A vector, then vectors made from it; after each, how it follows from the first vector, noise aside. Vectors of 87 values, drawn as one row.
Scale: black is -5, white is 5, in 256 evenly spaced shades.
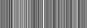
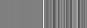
partly zeroed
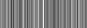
sign-scrambled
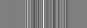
partly zeroed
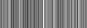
sign-scrambled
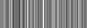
sign-scrambled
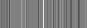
partly zeroed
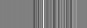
partly zeroed
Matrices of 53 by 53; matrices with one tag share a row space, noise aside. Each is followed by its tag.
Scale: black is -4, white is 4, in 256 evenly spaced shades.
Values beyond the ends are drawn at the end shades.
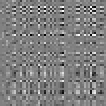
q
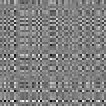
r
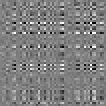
q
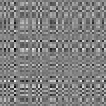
r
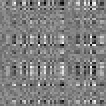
q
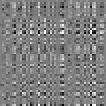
q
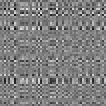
r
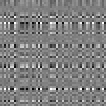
r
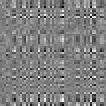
q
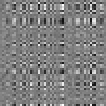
q
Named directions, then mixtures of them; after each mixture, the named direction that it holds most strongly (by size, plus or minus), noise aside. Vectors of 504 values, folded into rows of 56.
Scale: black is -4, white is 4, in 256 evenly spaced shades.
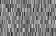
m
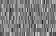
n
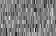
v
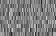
n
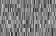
m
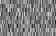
m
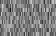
m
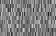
m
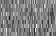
v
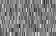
n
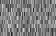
m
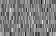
n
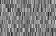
m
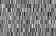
m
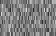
m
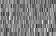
n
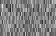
m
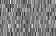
m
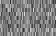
m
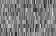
v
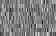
n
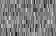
v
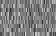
n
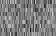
v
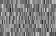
n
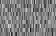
m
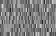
n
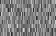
m
